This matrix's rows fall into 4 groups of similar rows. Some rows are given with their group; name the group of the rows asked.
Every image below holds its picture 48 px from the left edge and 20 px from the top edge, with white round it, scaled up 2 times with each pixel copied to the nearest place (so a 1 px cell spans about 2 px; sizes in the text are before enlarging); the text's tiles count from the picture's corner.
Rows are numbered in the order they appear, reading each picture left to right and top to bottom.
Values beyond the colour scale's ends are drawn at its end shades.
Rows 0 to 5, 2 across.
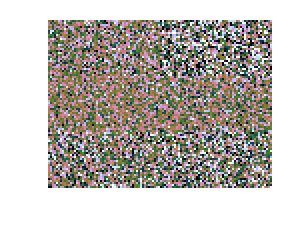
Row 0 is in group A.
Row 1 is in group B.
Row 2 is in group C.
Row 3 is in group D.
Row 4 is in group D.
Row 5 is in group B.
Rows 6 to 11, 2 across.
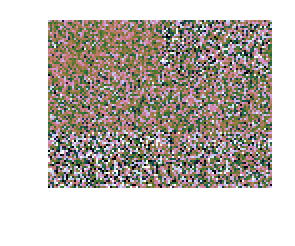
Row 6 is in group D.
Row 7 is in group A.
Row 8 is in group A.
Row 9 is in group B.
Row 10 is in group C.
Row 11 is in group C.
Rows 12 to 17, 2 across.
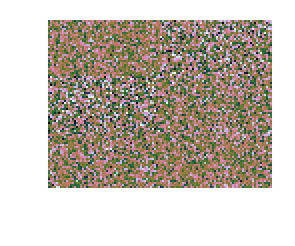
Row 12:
B
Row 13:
C
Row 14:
B
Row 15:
D
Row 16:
B
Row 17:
D
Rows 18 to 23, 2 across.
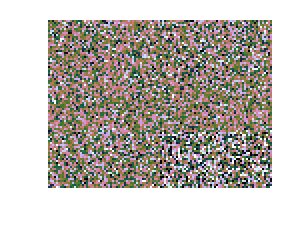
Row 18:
A
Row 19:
B
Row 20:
D
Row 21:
A
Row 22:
B
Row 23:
B
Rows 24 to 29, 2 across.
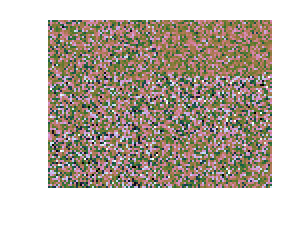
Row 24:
B
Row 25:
B
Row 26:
A
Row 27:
D
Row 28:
A
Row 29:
B
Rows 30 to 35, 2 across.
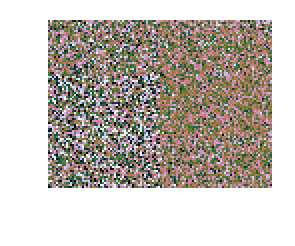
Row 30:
B
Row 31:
D
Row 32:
D
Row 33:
A
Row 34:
D
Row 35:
C
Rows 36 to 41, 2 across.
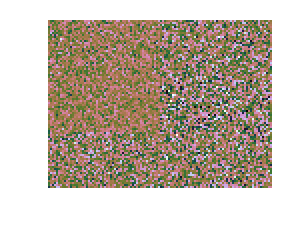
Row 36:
A
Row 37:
B
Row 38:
C
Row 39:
A
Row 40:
B
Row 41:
D
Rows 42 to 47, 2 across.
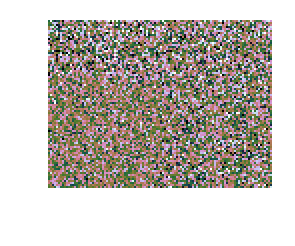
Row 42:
C
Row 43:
C
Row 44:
D
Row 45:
B
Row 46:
B
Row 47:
B
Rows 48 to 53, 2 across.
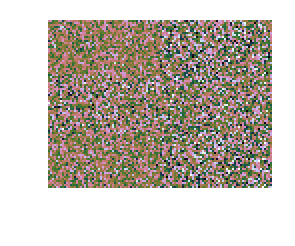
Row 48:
D
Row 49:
B
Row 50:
C
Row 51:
A
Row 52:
B
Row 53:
B
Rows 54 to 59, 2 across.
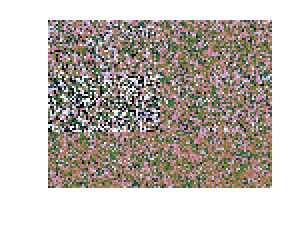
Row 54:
C
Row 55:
D
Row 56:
D
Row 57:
D
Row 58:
A
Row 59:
B
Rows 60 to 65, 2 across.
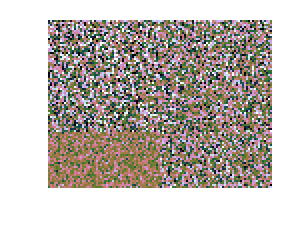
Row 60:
C
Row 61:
D
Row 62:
B
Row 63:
A
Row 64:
C
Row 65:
C
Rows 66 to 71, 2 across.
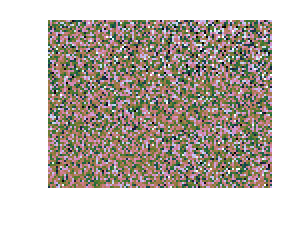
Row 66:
B
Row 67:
B
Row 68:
A
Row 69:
D
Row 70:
C
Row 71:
B
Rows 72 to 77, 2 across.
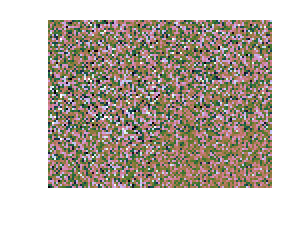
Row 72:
A
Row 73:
A
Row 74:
A
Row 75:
A
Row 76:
D
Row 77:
A
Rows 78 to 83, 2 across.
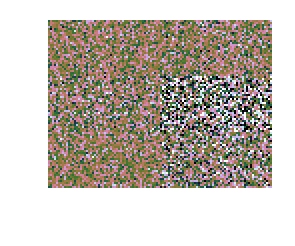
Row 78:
B
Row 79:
A
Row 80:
B
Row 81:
A
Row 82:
D
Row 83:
A
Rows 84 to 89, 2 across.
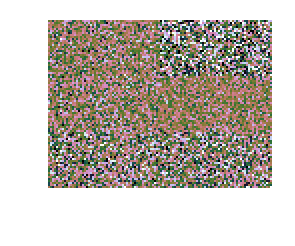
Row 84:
A
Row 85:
B
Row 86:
C
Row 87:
D
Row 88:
A
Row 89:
A
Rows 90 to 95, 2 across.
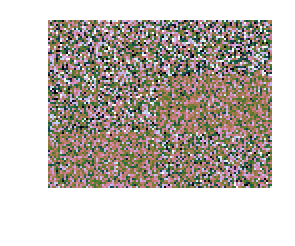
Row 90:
C
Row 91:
B
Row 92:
A
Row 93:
C
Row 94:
C
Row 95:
A
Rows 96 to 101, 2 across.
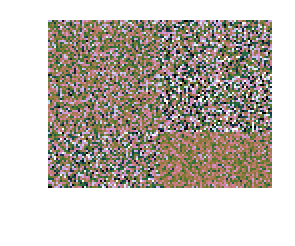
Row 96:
D
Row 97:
B
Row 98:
C
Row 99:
D
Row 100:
D
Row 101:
D
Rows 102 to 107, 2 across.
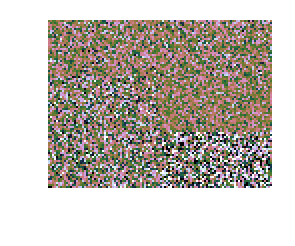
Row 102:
A
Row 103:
D
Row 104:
B
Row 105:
B
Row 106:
D
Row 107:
A
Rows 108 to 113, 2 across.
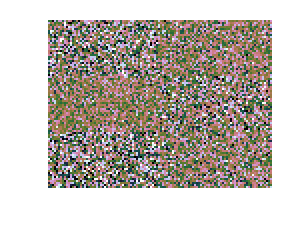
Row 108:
A
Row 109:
A
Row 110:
D
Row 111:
A
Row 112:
B
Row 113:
A
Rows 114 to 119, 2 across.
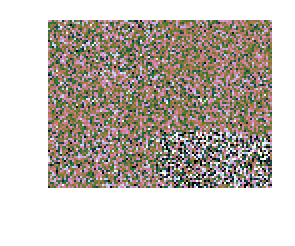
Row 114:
D
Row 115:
A
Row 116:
D
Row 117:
D
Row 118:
C
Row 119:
A
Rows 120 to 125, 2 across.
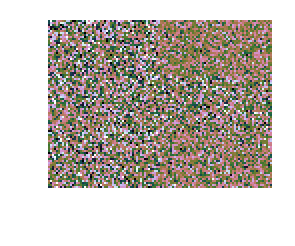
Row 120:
B
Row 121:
A
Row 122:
D
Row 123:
A
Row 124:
D
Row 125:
C
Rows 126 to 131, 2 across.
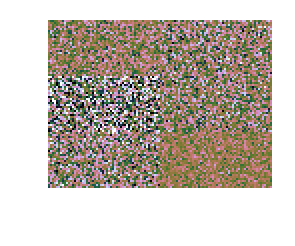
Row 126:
A
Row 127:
C
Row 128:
D
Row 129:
B
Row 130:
C
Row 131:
B
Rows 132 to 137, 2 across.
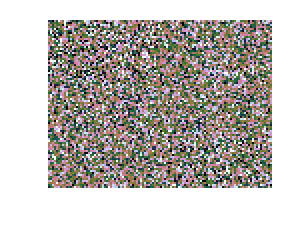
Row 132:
A
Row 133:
D
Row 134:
B
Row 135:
B
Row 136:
D
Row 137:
C
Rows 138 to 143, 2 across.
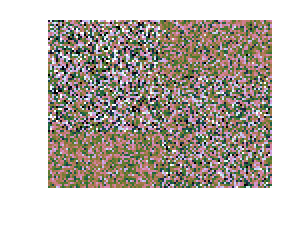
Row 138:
C
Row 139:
A
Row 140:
A
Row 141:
B
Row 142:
B
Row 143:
A
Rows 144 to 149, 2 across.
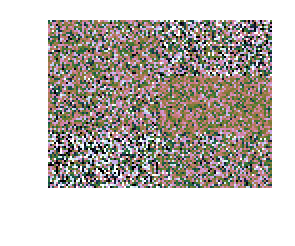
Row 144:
C
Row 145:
D
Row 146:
A
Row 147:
C
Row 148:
C
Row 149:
A
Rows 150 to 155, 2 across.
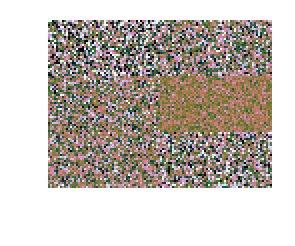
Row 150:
D
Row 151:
C
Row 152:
A
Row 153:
A
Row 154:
C
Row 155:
C
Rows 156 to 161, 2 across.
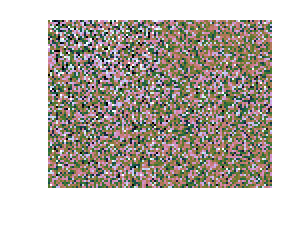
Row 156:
C
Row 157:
D
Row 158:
A
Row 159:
B
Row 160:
A
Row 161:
B
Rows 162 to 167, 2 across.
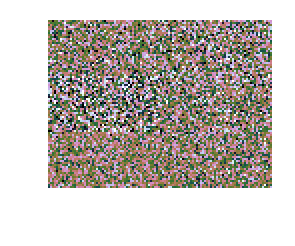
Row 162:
A
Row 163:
C
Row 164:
D
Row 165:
D
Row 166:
C
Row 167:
B
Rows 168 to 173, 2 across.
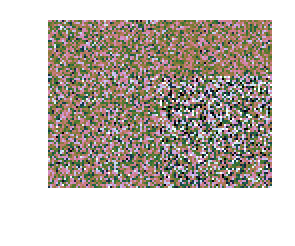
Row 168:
D
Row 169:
A
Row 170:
D
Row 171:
C
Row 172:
C
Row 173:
B
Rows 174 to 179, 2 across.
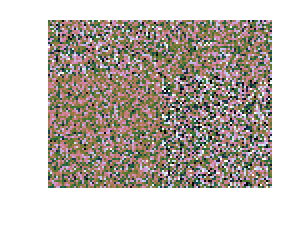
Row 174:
C
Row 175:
D
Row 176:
C
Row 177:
A
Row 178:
B
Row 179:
A
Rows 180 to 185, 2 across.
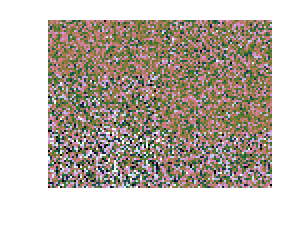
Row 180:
B
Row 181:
A
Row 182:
D
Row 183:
B
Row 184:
C
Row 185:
C
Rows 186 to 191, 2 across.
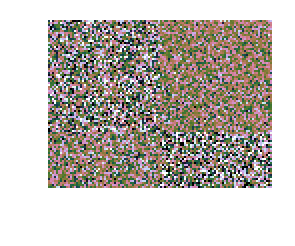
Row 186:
B
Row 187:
C
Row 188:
D
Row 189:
A
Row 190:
B
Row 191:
A
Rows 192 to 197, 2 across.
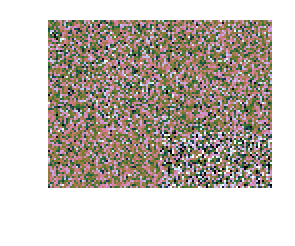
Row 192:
A
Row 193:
C
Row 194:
C
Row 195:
A
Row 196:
C
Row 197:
C
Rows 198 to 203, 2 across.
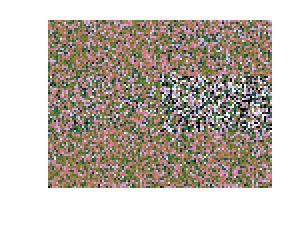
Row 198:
A
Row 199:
C
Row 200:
B
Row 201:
B
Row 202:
D
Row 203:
D
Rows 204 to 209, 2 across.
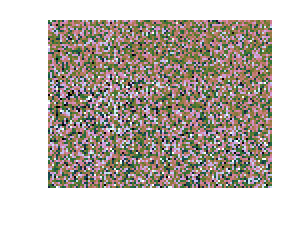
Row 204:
C
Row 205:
A
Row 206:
C
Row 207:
C
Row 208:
B
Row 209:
B
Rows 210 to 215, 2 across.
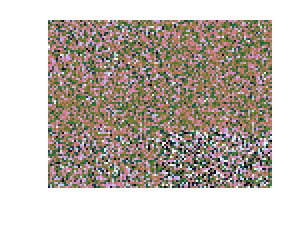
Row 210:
C
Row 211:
B
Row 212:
D
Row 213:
D
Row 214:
C
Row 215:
A
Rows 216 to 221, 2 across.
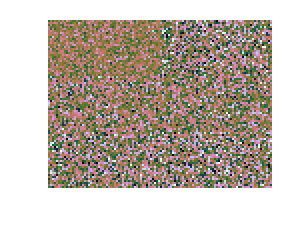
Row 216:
B
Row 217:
A
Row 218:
C
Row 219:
B
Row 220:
A
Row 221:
C
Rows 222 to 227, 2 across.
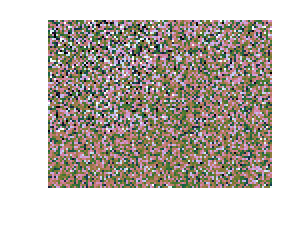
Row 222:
A
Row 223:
C
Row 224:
C
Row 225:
A
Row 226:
B
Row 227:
B
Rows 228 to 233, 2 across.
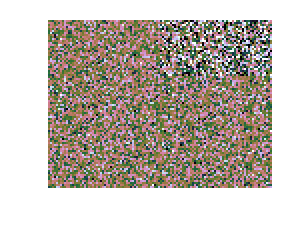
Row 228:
A
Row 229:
B
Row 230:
A
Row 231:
A
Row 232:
B
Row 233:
A
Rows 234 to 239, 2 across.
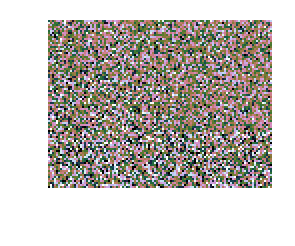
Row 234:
A
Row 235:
C
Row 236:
A
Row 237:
A
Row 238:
C
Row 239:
D
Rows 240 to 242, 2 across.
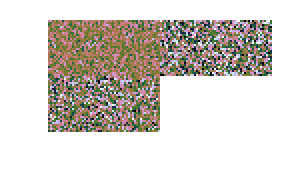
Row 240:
D
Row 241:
D
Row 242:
A
